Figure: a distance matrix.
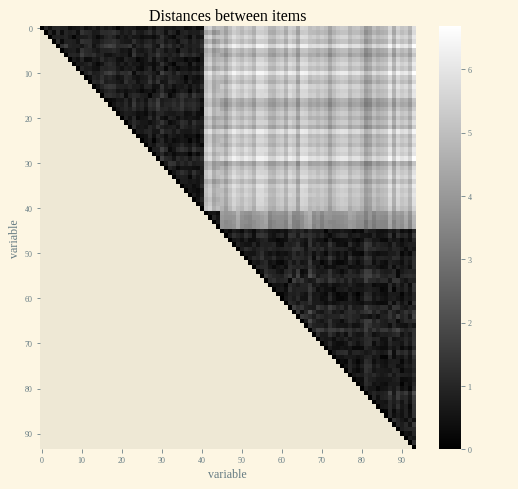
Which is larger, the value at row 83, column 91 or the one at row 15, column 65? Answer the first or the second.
the second
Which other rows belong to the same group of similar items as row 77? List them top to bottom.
45, 46, 47, 48, 49, 50, 51, 52, 53, 54, 55, 56, 57, 58, 59, 60, 61, 62, 63, 64, 65, 66, 67, 68, 69, 70, 71, 72, 73, 74, 75, 76, 78, 79, 80, 81, 82, 83, 84, 85, 86, 87, 88, 89, 90, 91, 92, 93
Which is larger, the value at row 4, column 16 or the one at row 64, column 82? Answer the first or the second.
the first
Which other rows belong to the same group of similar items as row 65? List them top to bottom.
45, 46, 47, 48, 49, 50, 51, 52, 53, 54, 55, 56, 57, 58, 59, 60, 61, 62, 63, 64, 66, 67, 68, 69, 70, 71, 72, 73, 74, 75, 76, 77, 78, 79, 80, 81, 82, 83, 84, 85, 86, 87, 88, 89, 90, 91, 92, 93
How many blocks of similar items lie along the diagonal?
3
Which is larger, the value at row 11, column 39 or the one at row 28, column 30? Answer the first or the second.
the second
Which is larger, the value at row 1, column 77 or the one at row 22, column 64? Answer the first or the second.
the first
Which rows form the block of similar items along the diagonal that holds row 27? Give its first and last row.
0 to 40
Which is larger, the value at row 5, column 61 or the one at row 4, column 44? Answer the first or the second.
the second
